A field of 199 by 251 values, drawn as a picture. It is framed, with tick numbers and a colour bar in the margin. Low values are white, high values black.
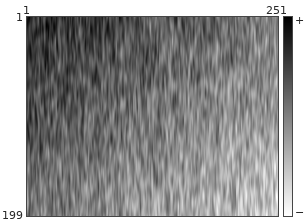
The bottom right is the ninth with the lowest average. The field climbs toward the top left. There are no lone odd cells. The top left is the ninth with the highest average.
